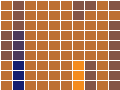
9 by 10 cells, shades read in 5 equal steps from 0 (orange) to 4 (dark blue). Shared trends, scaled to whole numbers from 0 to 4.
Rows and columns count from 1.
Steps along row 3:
up down same same same same same same up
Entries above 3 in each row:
0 0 0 0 0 0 1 1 1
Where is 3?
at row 4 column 2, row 5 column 2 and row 6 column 2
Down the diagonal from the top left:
1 2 1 1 1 1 0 2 1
